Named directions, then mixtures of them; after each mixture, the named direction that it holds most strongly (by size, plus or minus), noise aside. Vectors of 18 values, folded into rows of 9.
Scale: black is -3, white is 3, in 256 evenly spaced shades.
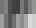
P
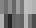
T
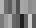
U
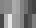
T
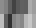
P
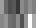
P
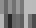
T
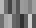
U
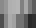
P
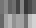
T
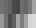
P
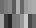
T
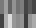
T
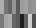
U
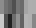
T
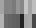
T
